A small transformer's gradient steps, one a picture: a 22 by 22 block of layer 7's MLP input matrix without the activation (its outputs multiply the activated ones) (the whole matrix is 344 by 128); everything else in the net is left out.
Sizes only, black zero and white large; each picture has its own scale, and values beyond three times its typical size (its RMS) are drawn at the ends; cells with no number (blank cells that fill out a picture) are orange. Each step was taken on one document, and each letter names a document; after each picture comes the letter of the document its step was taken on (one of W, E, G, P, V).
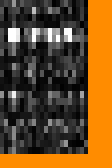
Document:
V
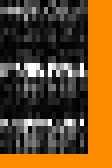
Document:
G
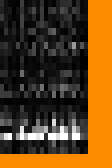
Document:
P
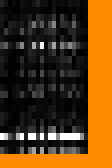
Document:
P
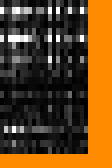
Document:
V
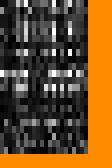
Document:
G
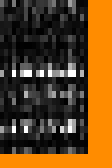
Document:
G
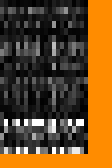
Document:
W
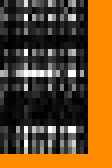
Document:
G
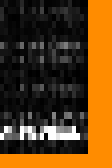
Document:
P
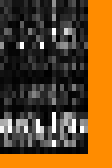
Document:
P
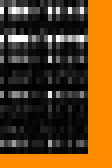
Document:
V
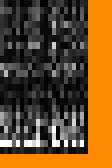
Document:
W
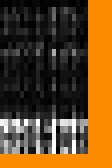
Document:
W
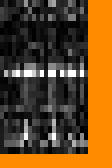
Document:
G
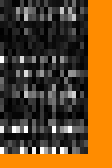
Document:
G
